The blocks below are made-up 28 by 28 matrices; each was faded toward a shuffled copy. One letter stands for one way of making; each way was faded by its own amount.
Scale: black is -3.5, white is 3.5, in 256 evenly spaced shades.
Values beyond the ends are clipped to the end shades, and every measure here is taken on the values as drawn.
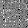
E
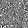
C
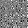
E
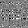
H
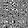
E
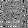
H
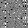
E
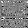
H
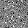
C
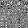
E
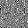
E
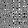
E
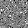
C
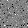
C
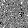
C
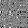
H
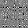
H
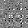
H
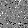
C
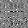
H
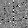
C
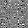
E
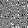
E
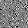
E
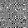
H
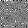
H
